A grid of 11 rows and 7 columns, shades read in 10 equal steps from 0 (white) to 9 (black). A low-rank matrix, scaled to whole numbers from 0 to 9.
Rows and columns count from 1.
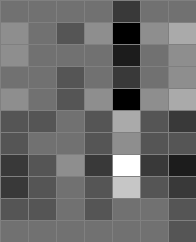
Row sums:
37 35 36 37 35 39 38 39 39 39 36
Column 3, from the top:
5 6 5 6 6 5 5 4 5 5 5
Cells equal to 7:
8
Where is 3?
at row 2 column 7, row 5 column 7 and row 6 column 5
